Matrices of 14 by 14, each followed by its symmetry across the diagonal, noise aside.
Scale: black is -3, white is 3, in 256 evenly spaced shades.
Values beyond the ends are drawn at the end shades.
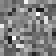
symmetric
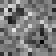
symmetric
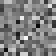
antisymmetric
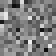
antisymmetric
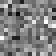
neither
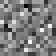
symmetric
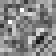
symmetric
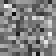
neither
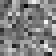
neither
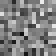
antisymmetric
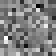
antisymmetric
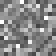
symmetric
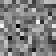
neither
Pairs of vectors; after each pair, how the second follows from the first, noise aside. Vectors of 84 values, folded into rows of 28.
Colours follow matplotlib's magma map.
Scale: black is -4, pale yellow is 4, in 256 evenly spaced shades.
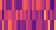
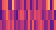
shuffled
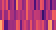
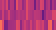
shrunk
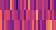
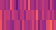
shrunk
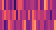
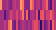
reversed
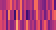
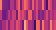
shuffled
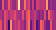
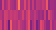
shrunk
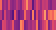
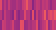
shrunk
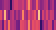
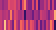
shuffled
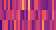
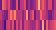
shuffled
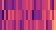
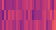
shrunk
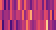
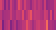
shrunk
